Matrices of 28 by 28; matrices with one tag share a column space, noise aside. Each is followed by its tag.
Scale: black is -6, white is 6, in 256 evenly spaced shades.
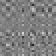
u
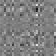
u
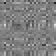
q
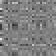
q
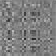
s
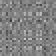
s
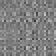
s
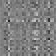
s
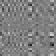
u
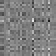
s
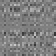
u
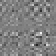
u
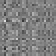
s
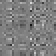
q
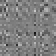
u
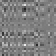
u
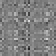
s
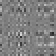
u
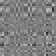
u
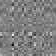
u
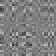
u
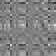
q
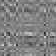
u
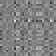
s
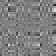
u
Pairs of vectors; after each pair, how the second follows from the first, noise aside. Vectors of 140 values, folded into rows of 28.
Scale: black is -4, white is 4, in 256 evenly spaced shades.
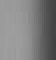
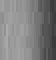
copied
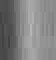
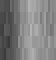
copied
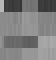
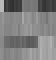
copied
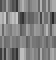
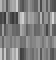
negated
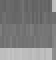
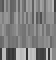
sign-scrambled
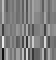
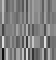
copied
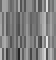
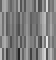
copied
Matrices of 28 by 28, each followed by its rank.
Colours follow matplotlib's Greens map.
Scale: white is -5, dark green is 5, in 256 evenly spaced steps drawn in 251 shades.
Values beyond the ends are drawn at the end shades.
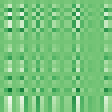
one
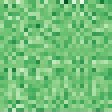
five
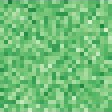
full rank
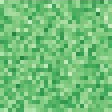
full rank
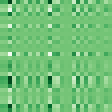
one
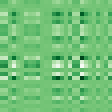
one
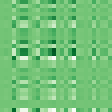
one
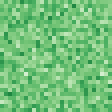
full rank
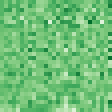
five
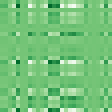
one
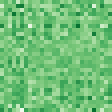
five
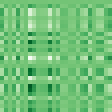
one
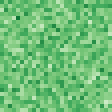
full rank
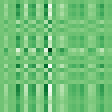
one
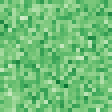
full rank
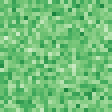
full rank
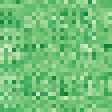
five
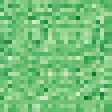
five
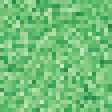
full rank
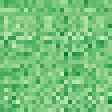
five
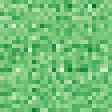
five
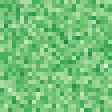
full rank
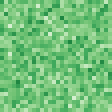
full rank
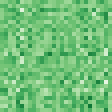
five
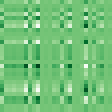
one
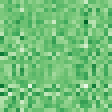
five
